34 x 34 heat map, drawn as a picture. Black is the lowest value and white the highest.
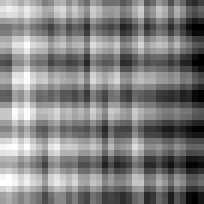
Stripes: horizontal, repeating 6 times. Odd rows or columns: none. Ninth with the highest average: bottom left. Slope: up to the left. Average level on the scale: 50%.
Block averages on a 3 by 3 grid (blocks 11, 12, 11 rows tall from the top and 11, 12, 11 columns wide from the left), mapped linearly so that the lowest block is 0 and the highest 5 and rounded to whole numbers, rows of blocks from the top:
4 2 1 | 4 2 0 | 5 2 0
